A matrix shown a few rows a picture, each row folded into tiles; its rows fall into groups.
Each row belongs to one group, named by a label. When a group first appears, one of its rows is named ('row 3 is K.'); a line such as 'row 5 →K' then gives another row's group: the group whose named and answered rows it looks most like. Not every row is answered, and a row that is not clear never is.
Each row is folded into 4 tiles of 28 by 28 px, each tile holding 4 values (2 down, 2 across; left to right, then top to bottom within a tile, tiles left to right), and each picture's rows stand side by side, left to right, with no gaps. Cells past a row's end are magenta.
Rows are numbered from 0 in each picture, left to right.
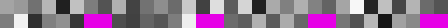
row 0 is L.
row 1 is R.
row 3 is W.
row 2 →W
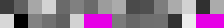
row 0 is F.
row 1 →R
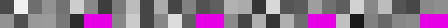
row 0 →W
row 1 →L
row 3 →F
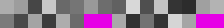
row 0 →W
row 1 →F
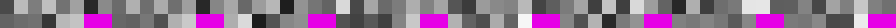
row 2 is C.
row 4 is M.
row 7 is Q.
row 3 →R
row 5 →W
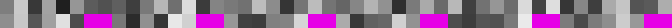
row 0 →L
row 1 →R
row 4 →R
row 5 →F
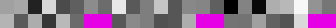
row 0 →W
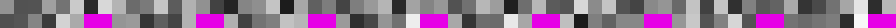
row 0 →R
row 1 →C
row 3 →M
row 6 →L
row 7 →R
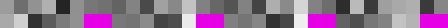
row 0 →C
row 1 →Q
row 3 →F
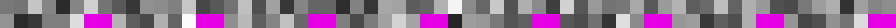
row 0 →M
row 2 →L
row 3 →F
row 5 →R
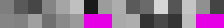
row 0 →R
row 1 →C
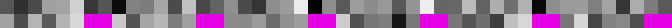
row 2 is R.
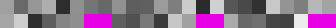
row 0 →C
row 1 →R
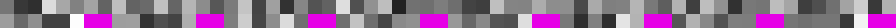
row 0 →Q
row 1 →C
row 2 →L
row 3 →C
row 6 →C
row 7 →R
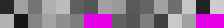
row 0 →F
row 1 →R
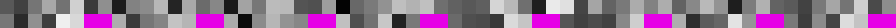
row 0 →R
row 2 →F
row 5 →R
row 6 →M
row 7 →R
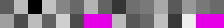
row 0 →W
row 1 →M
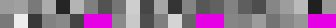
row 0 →L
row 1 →L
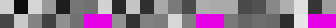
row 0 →C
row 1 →F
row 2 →R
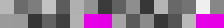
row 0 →C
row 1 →Q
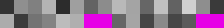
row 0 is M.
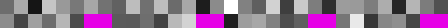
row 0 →W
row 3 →L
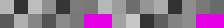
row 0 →C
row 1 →C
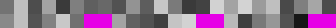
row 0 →L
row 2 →W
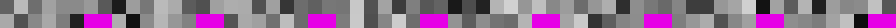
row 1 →F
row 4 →Q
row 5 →C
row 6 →R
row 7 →W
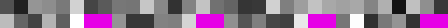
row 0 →M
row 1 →M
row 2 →Q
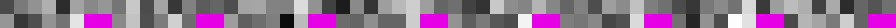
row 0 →M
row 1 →L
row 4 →Q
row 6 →R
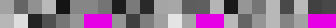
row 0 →C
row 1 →F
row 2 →M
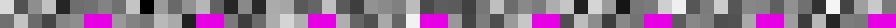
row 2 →F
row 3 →M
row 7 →W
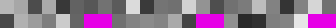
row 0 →L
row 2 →M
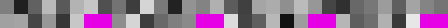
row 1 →C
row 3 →M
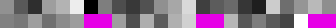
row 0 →R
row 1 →R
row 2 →Q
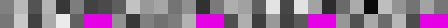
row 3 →W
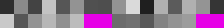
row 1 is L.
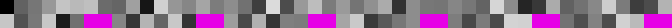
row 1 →W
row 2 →W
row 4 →F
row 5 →F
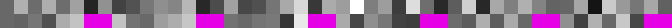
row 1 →M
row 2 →R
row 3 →W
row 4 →W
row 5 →W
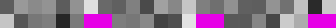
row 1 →Q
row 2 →R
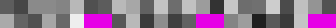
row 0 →M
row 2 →C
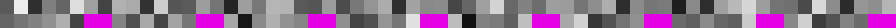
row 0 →W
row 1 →W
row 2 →F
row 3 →M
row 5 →C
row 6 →Q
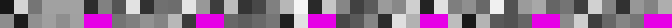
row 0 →F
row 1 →W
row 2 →R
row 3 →R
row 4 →W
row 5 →C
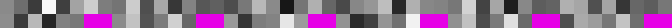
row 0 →W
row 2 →M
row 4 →L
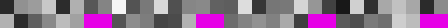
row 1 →C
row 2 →W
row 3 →F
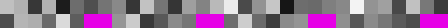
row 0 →L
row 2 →C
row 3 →W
